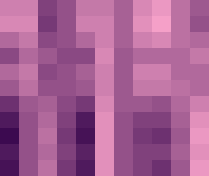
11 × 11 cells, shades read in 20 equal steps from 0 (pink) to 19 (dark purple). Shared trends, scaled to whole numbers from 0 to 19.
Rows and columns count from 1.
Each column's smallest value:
3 3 6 10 4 2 8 2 0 6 1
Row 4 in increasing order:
3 5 7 7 7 7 9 9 11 11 11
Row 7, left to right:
14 9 8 11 13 3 9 9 10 7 4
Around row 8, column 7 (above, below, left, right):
9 10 2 12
